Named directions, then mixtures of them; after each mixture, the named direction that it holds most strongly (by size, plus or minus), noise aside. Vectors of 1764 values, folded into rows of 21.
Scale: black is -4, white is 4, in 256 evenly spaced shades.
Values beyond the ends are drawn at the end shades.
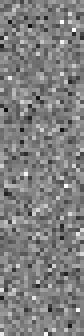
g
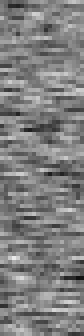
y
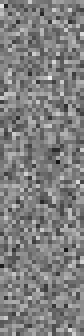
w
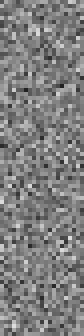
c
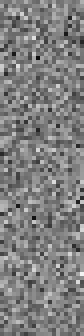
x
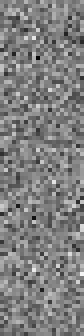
x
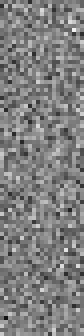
w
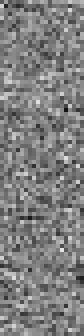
w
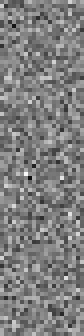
w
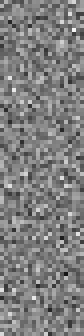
g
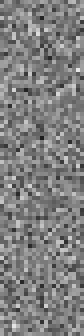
c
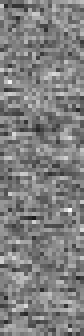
y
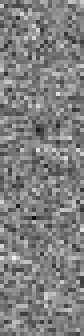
x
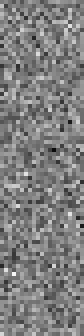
w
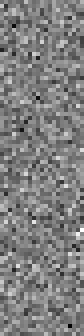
x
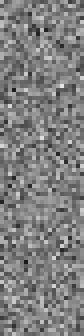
c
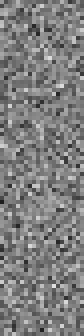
c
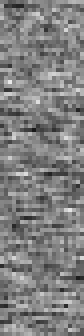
y
